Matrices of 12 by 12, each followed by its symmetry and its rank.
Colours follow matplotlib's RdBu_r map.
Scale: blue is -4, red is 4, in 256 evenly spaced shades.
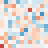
neither, full rank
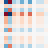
neither, rank one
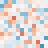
neither, full rank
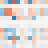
neither, rank two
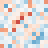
symmetric, full rank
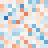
neither, full rank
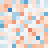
symmetric, full rank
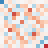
symmetric, full rank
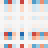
neither, rank one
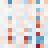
neither, rank two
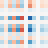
neither, rank one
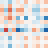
neither, rank two
